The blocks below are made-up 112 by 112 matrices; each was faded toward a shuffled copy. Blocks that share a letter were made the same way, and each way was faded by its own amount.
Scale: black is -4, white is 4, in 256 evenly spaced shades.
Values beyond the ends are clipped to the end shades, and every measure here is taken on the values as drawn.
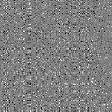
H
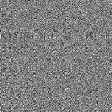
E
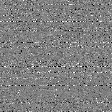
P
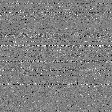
P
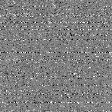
P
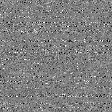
P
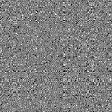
E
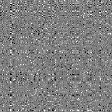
H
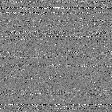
P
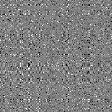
H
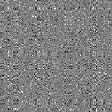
H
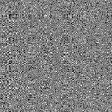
E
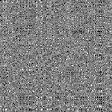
E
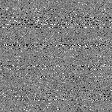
P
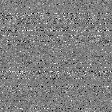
P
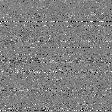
P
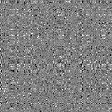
H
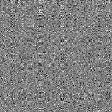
E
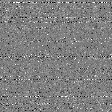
P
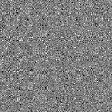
E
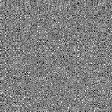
E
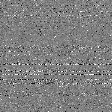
P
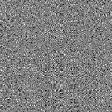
E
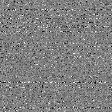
P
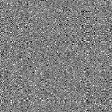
E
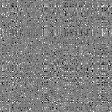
H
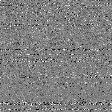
P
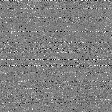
P
